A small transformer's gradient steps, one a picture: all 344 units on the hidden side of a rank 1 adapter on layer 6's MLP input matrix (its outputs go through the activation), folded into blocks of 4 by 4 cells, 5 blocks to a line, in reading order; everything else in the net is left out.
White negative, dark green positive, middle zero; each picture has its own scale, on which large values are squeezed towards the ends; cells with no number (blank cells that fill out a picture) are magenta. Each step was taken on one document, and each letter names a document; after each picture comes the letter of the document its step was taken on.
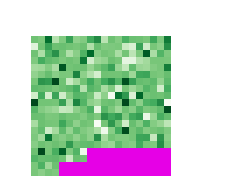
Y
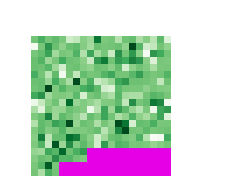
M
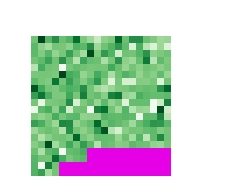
M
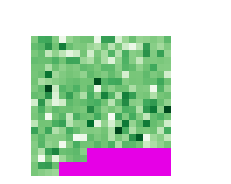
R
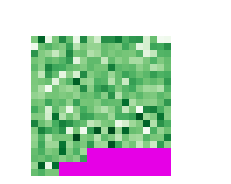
M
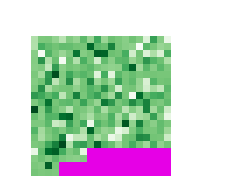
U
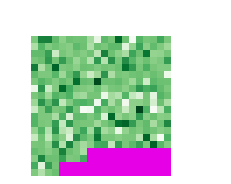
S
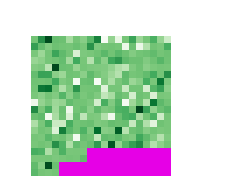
S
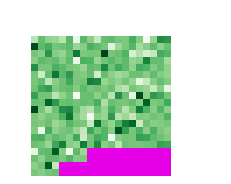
U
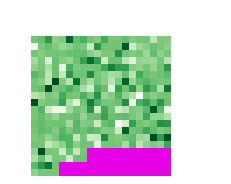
Y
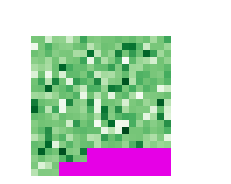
Y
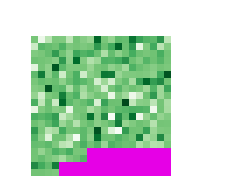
S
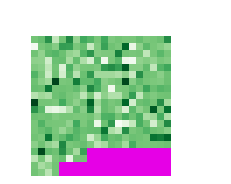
Y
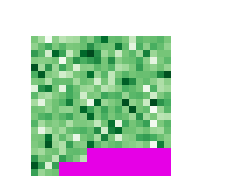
S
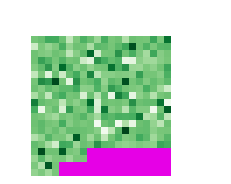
Y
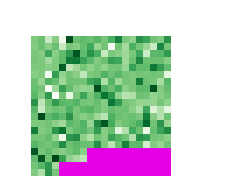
R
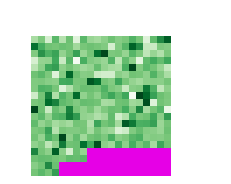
U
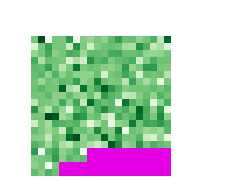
M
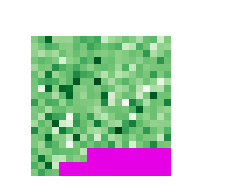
S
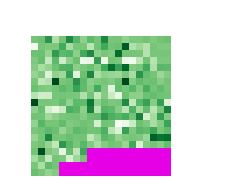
Y
